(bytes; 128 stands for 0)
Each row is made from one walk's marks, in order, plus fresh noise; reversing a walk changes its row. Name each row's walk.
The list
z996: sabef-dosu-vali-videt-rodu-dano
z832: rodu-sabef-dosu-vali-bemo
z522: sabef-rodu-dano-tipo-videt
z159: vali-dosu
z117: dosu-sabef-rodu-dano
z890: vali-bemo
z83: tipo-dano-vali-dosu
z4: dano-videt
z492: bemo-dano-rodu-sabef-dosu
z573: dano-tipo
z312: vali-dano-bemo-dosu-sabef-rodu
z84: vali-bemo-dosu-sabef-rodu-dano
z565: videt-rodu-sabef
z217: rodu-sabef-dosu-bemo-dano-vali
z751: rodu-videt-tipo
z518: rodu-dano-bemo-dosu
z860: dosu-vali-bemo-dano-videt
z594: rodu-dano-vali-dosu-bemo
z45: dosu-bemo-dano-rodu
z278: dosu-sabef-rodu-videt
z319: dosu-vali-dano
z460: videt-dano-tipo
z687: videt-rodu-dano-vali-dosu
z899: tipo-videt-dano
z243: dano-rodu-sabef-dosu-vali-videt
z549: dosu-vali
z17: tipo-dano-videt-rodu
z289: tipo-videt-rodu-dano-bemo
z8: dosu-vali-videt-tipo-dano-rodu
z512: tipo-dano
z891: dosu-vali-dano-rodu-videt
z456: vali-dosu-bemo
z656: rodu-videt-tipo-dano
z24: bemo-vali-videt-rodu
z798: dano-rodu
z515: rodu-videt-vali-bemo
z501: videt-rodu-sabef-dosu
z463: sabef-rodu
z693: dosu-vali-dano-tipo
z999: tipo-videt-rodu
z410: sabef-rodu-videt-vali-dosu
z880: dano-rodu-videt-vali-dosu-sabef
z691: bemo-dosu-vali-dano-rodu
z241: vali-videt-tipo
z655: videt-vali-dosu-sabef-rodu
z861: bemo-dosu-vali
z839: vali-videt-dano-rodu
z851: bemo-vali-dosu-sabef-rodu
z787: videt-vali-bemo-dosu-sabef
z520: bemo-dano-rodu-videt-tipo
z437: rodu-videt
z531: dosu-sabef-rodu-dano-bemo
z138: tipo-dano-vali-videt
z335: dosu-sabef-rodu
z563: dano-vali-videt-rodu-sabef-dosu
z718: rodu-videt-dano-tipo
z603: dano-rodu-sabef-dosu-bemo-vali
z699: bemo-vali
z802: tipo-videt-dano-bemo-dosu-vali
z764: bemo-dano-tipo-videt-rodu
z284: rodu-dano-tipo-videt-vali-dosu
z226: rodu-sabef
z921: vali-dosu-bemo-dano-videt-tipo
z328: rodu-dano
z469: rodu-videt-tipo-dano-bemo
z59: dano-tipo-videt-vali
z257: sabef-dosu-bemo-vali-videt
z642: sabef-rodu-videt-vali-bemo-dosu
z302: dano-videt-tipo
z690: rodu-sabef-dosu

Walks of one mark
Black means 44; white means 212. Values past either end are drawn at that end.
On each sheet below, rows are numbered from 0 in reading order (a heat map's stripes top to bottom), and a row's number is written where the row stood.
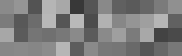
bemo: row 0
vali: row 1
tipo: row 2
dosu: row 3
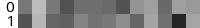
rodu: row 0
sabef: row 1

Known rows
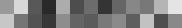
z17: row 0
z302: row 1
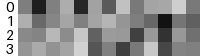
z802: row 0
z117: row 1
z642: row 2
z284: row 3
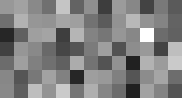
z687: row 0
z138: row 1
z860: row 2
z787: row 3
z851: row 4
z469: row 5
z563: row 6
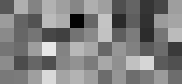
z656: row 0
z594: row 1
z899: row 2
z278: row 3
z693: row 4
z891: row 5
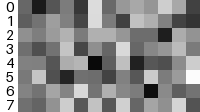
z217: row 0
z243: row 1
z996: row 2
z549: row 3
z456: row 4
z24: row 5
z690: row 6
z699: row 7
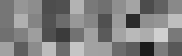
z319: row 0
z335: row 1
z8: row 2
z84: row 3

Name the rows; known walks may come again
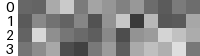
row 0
z437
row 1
z880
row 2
z839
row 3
z8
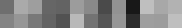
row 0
z655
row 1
z312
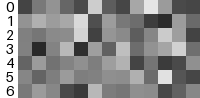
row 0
z257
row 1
z518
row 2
z289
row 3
z802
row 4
z512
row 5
z718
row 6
z319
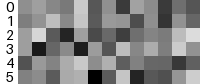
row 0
z687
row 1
z642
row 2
z17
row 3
z59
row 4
z522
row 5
z456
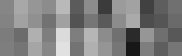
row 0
z410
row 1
z159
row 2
z501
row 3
z690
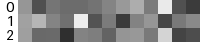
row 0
z573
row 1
z83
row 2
z751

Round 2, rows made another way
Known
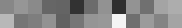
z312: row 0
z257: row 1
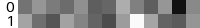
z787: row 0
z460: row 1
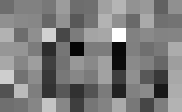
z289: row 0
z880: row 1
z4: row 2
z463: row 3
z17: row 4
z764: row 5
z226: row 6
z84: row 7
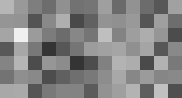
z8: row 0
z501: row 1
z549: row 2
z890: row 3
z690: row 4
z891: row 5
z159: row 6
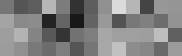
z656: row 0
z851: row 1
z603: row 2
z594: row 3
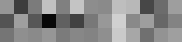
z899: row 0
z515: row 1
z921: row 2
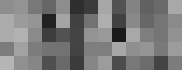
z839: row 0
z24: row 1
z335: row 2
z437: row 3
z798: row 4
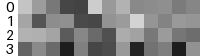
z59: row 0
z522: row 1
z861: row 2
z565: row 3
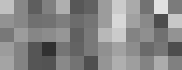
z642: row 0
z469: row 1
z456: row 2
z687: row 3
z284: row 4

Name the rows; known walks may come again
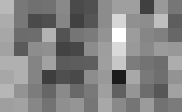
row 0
z492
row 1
z410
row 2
z573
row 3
z522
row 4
z217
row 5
z335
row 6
z8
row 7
z802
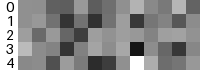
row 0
z563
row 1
z655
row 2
z138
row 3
z999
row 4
z718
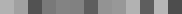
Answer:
z159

